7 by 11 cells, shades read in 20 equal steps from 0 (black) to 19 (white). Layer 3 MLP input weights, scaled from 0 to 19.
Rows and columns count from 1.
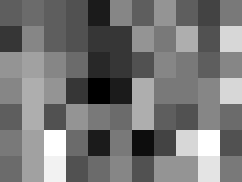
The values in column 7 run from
1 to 13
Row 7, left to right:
8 12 18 6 8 10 6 11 11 17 9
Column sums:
56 80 78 49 28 47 57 62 71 74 74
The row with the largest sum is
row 7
